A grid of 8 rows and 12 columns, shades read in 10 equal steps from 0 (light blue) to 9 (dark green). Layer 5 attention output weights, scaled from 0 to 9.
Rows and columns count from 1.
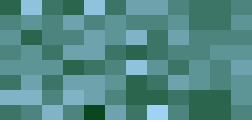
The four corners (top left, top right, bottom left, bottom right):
7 5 6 5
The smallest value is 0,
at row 8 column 8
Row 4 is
5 4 6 3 3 6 7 6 5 5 4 4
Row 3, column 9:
3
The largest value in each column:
7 7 6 7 9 6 7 7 6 7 7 5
